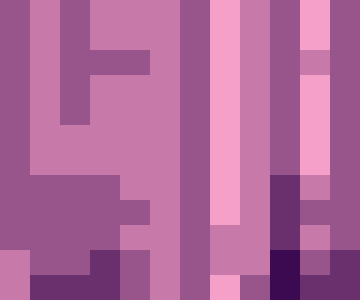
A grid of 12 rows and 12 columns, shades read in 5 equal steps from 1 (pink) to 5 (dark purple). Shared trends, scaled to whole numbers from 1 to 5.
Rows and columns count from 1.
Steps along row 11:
up same up down down up down same up down up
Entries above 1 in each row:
10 10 11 10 10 10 10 11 11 12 12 11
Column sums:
34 30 35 32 28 24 36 14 25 43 22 38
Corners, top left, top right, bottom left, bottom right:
3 3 2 4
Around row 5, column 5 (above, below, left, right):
2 2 2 2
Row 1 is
3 2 3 2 2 2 3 1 2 3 1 3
